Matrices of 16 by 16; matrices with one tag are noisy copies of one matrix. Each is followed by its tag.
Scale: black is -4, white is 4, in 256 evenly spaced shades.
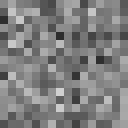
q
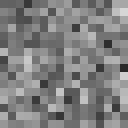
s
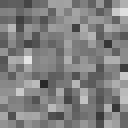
s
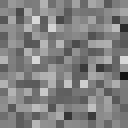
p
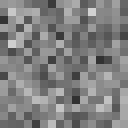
q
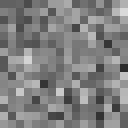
s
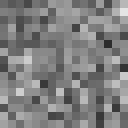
s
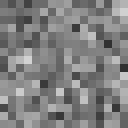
s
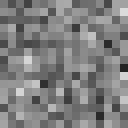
s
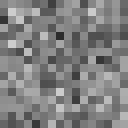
q
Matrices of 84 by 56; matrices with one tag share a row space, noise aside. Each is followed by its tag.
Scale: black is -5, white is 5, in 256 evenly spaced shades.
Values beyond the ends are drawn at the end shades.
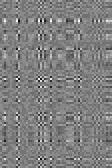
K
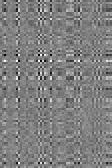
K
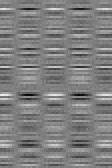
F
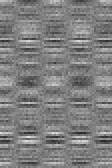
F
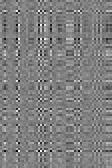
K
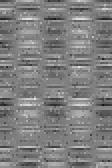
F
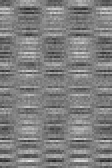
F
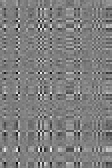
K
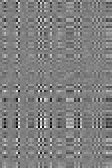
K
